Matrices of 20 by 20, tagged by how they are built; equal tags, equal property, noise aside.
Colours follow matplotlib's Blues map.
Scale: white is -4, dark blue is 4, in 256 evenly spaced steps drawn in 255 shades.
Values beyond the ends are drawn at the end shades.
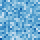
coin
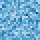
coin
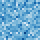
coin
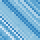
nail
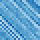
nail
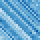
nail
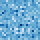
coin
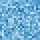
coin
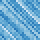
nail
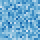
coin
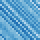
nail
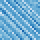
nail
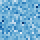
coin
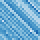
nail
